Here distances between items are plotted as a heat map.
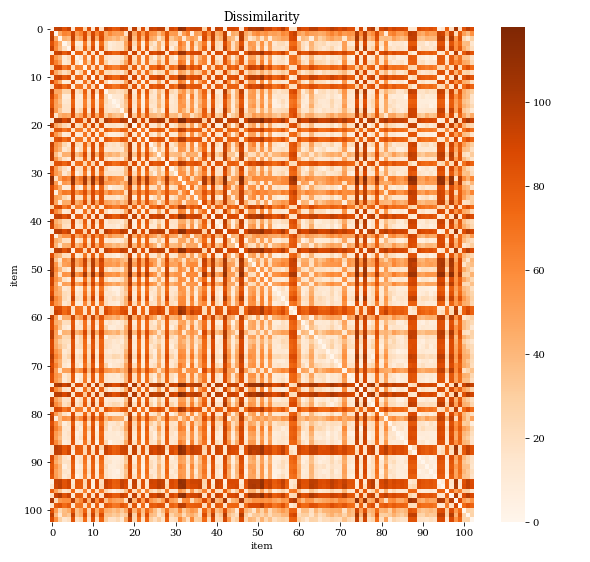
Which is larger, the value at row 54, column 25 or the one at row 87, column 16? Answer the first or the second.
the second
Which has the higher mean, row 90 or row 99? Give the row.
99
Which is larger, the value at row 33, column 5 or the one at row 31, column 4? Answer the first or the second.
the first
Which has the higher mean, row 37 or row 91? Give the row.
37
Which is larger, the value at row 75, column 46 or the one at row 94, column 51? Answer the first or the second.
the second
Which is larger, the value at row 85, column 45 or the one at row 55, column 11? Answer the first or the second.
the first
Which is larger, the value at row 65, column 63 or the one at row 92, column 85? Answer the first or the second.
the first
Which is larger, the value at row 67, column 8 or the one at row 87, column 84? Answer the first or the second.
the second
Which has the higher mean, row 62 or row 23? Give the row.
23
